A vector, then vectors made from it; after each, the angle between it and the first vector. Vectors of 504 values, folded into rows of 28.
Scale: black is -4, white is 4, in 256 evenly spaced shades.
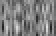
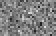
orthogonal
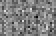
partly aligned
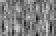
nearly parallel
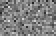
orthogonal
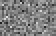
orthogonal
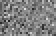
orthogonal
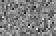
orthogonal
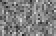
partly opposed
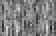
nearly parallel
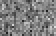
partly opposed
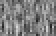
nearly parallel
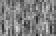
nearly parallel
